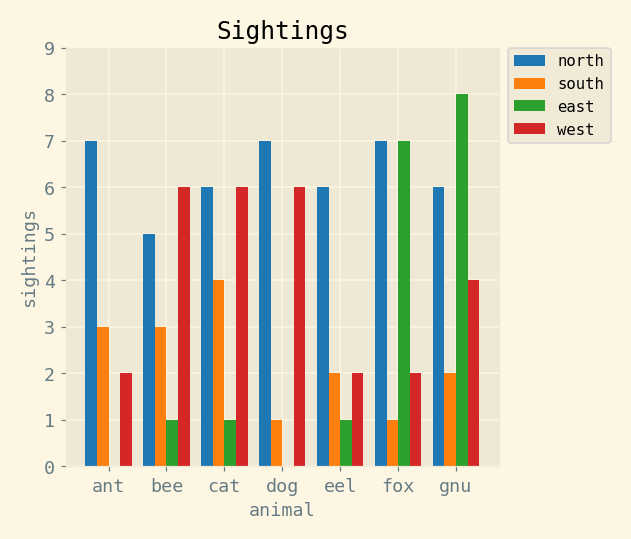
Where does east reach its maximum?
gnu
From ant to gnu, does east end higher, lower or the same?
higher
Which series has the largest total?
north
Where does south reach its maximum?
cat
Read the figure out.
Title: Sightings
x-axis: animal, ticks ant bee cat dog eel fox gnu
y-axis: sightings, ticks 0 1 2 3 4 5 6 7 8 9
Legend: north, south, east, west
Values:
north: 7 5 6 7 6 7 6
south: 3 3 4 1 2 1 2
east: 0 1 1 0 1 7 8
west: 2 6 6 6 2 2 4
